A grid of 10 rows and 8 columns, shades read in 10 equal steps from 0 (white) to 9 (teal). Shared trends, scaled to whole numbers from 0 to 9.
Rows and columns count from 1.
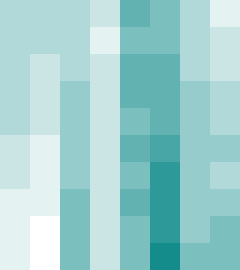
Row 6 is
2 1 4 2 6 7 4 4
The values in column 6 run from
5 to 9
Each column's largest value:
3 3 5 2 6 9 5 5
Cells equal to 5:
13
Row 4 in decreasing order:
6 6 4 4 3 3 2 2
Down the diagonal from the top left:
3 3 3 2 5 7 4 4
